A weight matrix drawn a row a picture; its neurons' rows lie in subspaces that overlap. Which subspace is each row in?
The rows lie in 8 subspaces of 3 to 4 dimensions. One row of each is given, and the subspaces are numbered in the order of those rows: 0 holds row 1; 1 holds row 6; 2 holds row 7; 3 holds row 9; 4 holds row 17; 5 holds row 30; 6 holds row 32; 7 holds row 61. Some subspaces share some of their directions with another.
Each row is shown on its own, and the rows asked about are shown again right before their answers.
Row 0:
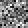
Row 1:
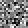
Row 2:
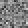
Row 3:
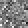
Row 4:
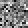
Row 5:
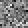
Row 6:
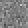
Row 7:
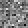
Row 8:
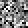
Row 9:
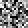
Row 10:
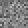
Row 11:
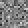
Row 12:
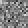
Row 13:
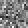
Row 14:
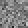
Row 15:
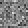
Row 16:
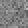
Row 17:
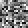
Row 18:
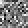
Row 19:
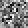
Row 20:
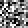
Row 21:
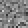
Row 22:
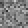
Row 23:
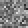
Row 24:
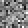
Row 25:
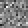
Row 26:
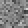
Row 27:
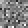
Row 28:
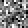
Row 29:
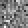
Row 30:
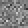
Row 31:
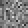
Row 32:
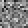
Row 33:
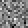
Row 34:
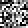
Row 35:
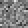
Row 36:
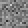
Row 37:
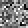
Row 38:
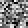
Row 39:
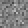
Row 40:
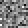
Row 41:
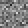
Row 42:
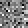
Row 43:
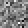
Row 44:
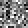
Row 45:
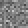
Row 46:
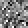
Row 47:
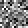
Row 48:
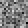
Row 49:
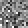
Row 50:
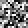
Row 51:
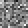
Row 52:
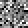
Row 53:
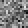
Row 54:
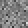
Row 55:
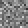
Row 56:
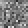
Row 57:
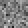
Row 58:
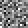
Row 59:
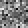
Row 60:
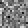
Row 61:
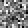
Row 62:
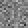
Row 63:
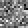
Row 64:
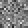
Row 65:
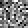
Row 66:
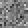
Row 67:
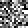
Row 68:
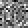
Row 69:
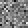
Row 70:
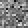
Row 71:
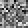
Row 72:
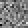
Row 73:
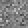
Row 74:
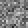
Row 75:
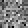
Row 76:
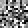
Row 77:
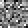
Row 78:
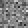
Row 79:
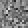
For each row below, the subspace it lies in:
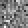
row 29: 3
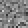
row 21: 3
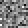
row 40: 3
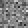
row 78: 2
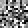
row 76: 4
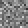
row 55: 0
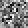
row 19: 6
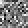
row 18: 2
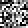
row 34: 5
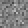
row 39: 5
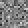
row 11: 0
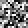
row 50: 2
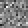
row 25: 4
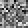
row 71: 2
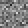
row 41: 5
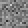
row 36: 5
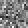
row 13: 2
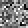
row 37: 5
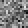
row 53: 7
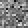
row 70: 2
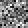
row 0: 4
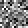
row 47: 6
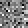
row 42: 7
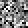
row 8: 6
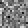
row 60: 0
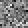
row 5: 4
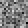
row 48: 0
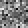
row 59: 4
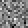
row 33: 0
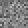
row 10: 6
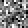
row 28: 7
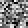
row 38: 0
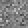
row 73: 5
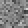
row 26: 0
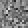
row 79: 4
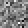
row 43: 7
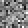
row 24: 7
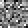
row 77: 6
